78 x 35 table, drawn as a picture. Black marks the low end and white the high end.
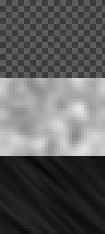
It is made of 3 by 1 panels. Panel 1,1: low, checkered. Panel 2,1: high, blotchy. Panel 3,1: very low, slanting down to the right, faint in contrast.
